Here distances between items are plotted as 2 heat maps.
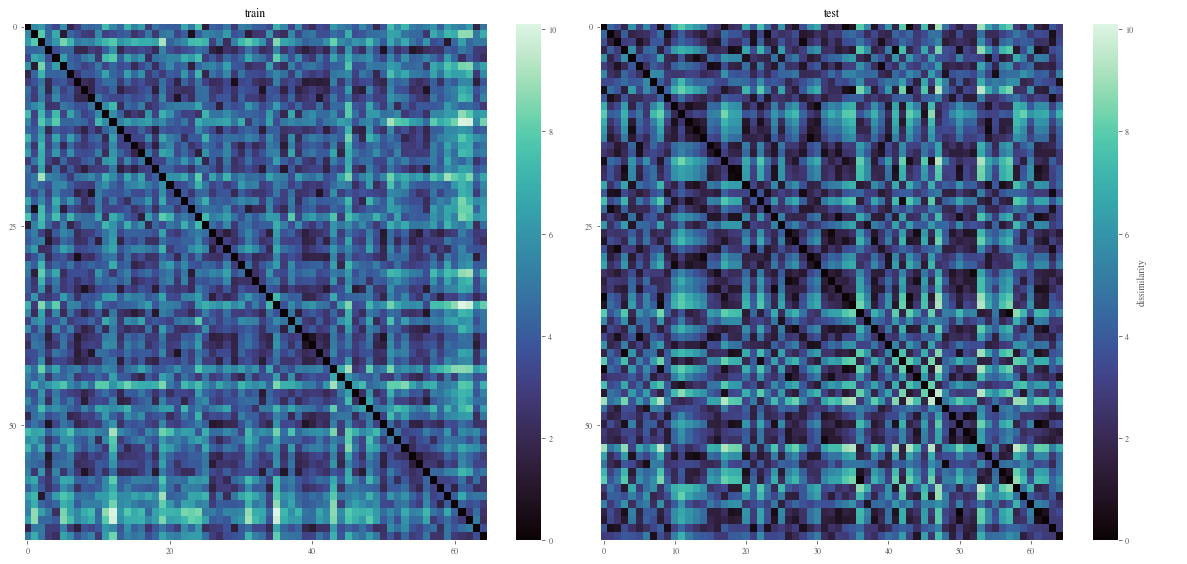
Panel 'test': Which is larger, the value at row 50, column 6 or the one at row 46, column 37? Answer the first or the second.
the second
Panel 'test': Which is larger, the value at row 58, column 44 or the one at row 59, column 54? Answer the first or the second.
the second
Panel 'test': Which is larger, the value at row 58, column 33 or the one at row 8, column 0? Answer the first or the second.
the first
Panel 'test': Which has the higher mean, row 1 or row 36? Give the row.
36
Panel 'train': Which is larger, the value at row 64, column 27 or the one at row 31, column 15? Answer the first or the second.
the second
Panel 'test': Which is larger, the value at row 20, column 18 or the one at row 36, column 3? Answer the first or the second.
the second
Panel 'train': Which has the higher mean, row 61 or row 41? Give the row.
61
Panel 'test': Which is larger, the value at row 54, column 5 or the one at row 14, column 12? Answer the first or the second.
the first
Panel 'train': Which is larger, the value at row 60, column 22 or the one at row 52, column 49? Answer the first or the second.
the first
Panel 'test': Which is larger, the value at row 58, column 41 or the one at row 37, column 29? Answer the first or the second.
the second
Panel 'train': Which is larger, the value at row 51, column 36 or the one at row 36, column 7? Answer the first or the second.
the first
